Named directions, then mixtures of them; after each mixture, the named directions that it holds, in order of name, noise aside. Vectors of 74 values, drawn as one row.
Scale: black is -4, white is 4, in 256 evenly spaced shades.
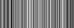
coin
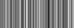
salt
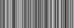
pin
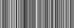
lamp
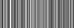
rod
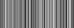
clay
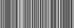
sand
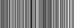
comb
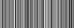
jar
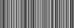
clay, coin, lamp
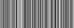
lamp, pin, sand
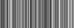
comb, pin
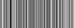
jar, pin, rod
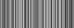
coin, jar, pin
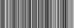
coin, pin, salt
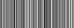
jar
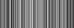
coin, rod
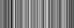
coin, jar, pin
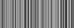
clay, jar, pin
